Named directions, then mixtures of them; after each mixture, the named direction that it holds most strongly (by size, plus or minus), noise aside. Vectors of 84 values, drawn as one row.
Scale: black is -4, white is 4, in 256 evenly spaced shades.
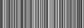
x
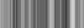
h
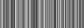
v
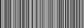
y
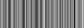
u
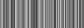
v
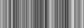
h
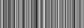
u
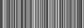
x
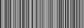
y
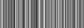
v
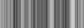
h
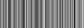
u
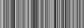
v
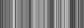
h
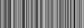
u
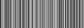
y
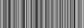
u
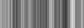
h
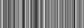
u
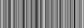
u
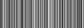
x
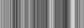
h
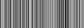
y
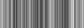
h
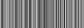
v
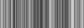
h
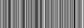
u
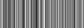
u
